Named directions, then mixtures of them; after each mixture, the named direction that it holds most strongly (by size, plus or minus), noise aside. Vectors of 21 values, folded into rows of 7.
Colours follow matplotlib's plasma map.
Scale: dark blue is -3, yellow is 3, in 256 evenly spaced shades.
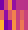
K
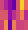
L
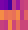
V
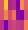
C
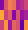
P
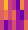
C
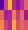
K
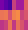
V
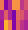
K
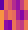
K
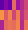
V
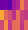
V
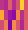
L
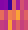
V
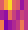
V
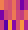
L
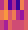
C
